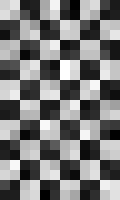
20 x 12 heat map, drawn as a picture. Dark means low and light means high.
On average the colour sits 50% of the way up the scale. The field is checkered. The values fall into two levels. No row or column stands out. No overall slope runs across the table.
